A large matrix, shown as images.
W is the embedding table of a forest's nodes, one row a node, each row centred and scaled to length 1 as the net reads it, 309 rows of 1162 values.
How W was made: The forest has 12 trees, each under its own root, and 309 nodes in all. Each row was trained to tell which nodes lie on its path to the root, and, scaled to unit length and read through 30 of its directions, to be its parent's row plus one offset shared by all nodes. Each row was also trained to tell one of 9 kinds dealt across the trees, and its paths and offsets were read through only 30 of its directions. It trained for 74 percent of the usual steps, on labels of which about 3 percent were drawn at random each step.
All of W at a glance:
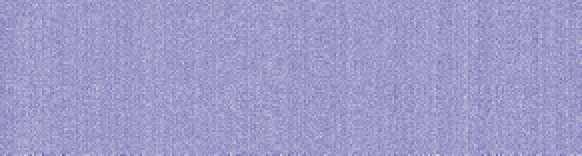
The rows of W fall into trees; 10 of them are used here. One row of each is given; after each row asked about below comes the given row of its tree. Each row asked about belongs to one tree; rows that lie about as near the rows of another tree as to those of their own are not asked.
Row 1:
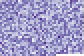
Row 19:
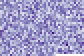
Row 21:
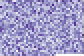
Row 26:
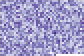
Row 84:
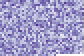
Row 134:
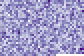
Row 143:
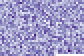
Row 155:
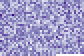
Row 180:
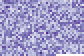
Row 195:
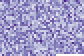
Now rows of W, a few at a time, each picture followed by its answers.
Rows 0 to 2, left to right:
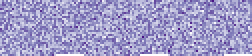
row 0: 1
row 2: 143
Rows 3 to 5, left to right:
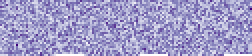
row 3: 84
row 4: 195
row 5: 195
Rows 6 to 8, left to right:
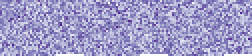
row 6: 155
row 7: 21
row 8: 143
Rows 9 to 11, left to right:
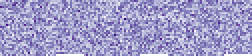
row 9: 21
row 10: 19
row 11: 21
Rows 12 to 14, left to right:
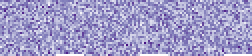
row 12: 195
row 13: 84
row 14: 134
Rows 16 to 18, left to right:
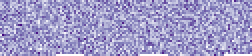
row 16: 155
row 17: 134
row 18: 195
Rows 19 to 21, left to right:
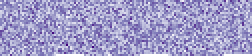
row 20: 19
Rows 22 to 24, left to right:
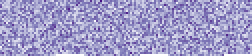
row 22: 143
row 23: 1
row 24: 195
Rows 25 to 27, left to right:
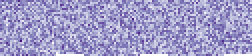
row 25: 134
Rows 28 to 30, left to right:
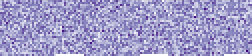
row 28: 155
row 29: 1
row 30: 19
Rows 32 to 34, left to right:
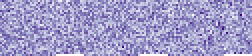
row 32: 1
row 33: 155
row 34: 19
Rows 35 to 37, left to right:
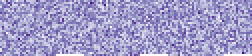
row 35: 180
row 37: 155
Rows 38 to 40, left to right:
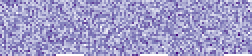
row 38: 19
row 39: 1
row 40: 1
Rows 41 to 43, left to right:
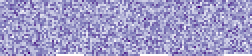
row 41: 84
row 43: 84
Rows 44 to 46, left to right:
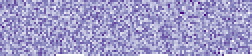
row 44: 19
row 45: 26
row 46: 143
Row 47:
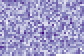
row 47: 134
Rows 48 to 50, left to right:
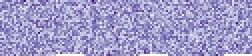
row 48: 84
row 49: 143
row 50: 134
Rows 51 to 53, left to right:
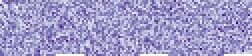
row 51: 143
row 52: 134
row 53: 1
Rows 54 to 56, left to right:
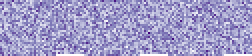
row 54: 143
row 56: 143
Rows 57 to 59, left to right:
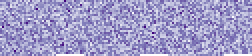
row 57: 19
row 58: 195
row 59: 195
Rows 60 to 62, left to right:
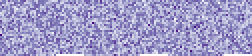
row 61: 1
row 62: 134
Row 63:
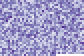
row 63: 84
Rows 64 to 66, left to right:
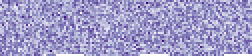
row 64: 143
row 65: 84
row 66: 143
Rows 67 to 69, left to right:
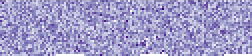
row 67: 19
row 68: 155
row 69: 180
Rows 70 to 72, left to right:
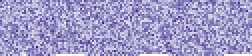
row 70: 19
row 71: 26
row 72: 84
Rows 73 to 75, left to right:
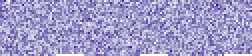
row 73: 26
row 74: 180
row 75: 143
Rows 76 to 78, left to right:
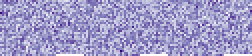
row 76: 1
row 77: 1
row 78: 134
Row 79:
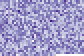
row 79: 21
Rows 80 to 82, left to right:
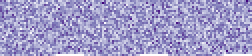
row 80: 1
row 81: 155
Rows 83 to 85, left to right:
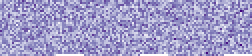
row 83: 21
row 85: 155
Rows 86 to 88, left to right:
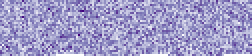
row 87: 26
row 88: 84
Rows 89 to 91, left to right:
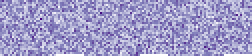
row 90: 180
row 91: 19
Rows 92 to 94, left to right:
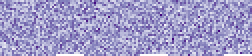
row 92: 19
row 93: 1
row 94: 21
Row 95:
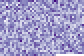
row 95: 134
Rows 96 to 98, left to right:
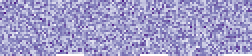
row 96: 1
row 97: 155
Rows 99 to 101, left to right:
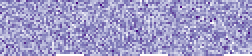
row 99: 195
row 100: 19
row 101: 155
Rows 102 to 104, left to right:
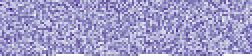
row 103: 21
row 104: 134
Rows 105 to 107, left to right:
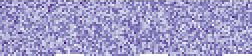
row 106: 19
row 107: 155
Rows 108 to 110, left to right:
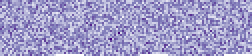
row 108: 19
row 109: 1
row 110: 84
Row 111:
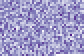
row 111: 1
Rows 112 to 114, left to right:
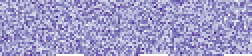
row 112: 143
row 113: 1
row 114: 84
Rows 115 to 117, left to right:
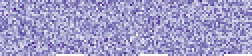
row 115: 21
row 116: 21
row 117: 84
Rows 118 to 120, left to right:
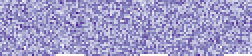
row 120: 1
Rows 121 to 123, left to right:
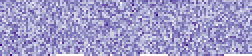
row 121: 19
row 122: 21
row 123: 19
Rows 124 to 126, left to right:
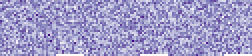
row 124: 155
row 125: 1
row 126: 143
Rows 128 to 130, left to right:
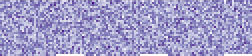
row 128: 180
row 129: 1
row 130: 143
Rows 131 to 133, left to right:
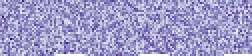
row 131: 84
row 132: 134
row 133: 155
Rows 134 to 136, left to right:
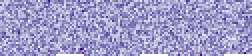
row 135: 180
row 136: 155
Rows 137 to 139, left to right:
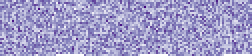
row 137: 84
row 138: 84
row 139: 84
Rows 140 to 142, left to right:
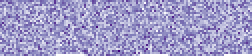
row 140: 84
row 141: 143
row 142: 180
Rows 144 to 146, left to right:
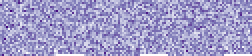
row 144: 143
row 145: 84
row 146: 21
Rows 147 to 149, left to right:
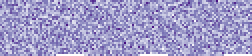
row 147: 19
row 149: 21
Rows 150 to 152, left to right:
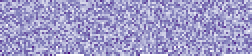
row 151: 195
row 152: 19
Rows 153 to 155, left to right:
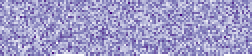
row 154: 134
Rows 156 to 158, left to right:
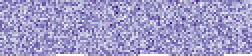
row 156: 84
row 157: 84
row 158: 19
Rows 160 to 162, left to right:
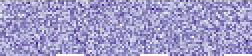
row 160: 19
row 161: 195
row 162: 143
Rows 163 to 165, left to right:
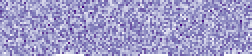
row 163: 155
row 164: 19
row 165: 143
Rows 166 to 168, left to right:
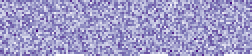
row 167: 84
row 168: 143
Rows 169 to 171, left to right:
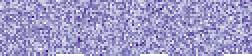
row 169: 155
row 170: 155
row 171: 180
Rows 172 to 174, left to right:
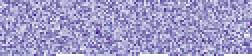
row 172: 195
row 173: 195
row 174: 195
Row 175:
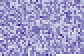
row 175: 155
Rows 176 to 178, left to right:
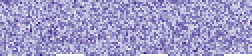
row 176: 19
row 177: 143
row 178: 19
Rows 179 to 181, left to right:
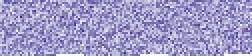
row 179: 21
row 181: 195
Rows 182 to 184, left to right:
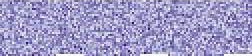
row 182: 143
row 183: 1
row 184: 155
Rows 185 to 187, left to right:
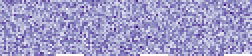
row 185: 84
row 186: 19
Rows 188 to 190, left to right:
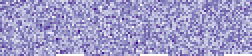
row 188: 1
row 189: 143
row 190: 143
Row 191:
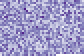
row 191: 155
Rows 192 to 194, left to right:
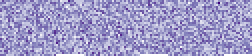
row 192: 26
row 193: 21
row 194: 195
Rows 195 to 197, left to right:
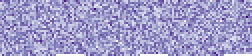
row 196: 143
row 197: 1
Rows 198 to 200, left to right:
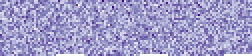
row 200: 1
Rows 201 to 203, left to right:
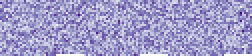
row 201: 180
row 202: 134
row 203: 26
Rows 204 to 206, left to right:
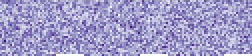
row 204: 19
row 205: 19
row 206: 155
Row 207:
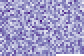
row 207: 1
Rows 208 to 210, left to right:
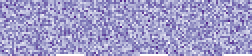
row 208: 84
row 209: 21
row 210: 21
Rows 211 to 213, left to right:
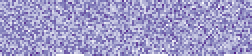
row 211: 84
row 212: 155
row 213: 1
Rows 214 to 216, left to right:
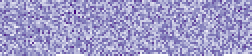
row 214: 155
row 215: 26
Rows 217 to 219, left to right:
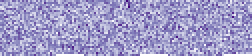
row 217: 134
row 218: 134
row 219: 1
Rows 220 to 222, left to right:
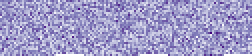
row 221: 180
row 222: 155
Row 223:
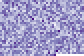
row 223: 195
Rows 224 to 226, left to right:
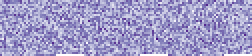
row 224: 155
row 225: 19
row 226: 19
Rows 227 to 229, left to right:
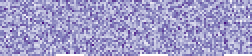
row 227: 195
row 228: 26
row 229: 155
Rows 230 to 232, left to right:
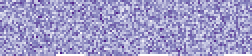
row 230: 21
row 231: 84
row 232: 155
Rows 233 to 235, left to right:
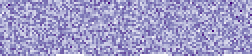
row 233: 143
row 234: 84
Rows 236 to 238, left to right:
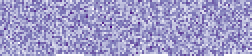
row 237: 84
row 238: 143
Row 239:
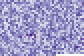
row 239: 143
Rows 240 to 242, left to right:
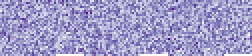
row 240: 84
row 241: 1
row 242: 195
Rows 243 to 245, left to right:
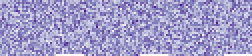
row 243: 21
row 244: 134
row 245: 21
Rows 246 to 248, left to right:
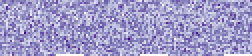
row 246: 134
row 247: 19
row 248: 84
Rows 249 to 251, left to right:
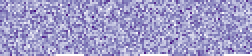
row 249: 155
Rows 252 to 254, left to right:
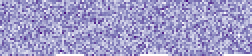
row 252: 155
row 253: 155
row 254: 134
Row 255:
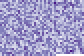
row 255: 84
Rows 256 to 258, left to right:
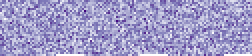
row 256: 143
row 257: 134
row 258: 1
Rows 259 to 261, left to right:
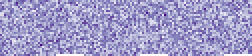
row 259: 143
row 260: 84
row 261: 19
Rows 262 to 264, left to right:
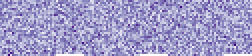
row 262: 84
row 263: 143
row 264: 19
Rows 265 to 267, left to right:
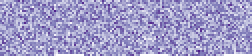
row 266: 155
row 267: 143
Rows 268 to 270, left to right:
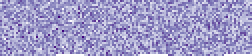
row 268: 155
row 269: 155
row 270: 19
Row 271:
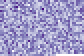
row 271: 21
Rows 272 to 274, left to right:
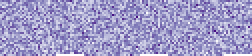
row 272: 195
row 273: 143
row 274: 195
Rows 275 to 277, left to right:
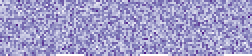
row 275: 143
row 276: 143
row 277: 84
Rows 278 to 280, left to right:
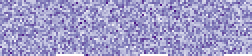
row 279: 143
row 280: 1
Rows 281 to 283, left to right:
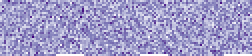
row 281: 21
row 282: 19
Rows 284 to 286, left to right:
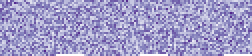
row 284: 1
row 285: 195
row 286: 84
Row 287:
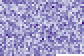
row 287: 143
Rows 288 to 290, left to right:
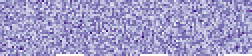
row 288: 155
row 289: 19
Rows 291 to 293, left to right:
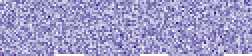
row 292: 84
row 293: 195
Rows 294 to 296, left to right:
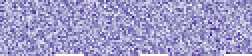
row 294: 21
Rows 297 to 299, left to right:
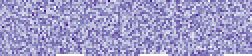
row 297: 19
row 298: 84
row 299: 143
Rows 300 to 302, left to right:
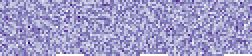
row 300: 155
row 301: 195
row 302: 21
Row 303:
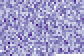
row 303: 19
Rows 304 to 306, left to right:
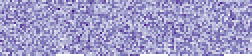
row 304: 155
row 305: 155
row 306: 84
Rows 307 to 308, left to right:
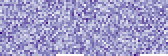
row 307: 19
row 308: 1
